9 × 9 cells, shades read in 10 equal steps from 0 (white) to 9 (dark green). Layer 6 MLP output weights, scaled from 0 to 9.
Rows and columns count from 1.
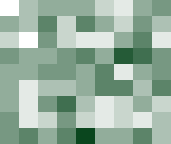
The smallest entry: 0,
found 2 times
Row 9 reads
5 6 4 6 9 4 4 6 3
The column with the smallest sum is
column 2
